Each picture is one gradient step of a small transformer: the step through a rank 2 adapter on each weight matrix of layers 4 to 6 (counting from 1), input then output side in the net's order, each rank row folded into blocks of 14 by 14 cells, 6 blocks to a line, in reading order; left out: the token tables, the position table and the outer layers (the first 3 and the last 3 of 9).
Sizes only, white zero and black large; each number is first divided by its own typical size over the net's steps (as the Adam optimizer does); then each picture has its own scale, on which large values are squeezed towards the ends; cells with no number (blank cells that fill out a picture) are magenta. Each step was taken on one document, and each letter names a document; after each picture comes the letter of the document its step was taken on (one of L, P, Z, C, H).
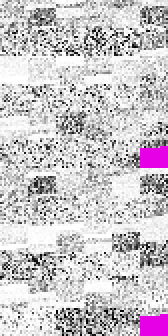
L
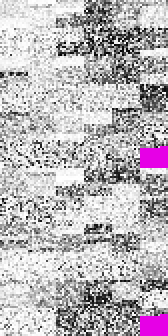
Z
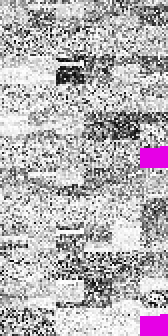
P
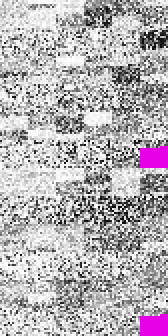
Z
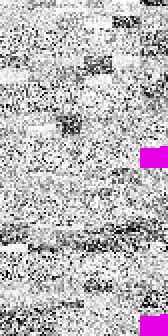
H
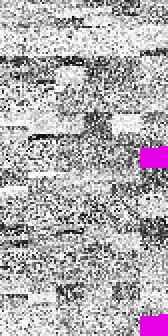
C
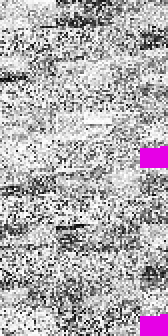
Z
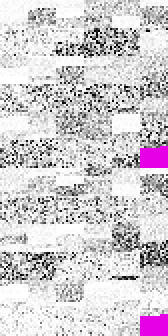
L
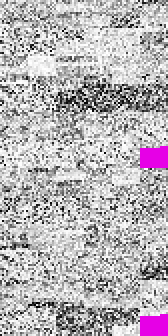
H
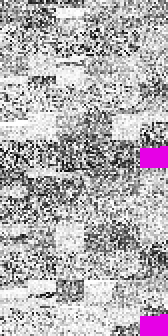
C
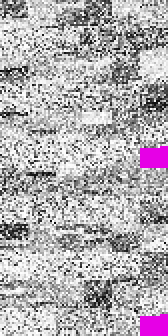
Z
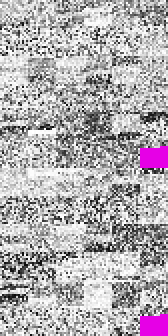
C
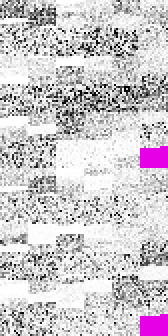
L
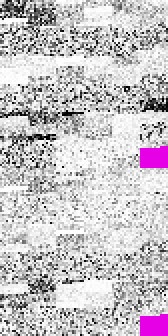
L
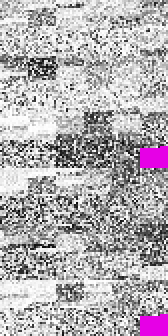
C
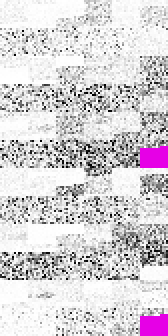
L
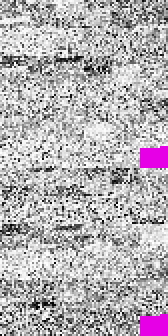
H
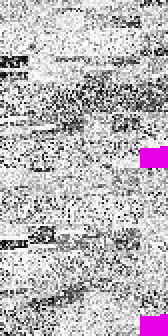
H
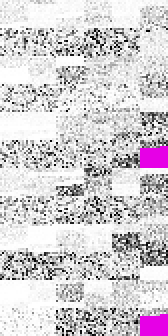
L
